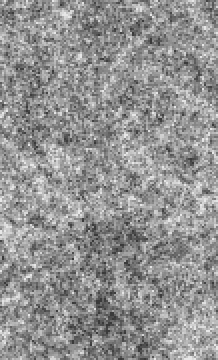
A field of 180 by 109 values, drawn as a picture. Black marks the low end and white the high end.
Odd rows or columns: none. Slope: none. Mirror symmetry: none. Histogram: bell-shaped. Ninth with the lowest average: bottom middle. Average level on the scale: 60%. Stripes: none.
